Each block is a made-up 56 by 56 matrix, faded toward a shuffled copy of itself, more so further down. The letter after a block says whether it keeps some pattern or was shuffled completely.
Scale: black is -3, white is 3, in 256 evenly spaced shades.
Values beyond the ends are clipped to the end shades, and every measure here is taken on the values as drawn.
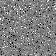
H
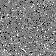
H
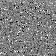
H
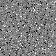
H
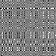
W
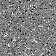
H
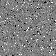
H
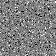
H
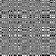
W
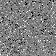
H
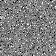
H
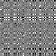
W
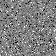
H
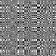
W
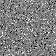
H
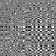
W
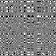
W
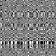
W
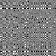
W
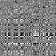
W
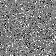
H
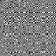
W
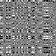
W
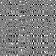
W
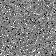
H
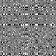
W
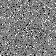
H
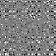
W
